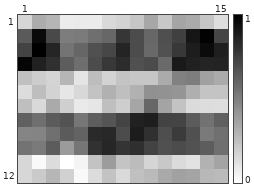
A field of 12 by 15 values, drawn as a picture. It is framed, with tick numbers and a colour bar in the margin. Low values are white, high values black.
Streaks run across, left to right. Horizontal stripes repeat 2 times down the table. Overall the values sit about 50% of the way up the scale.
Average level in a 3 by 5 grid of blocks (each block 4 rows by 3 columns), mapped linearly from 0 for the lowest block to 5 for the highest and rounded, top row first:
52445
00121
11322
